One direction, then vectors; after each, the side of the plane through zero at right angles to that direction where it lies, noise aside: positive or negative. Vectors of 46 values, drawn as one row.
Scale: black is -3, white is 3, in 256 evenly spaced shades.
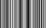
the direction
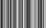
positive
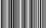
negative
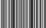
negative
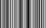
positive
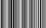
negative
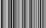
negative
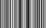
positive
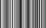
positive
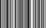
positive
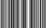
negative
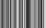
positive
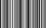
positive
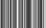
positive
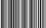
negative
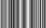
negative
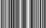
negative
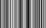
positive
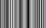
positive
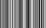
positive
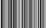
negative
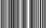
negative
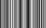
positive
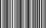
positive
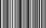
positive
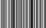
negative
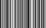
positive
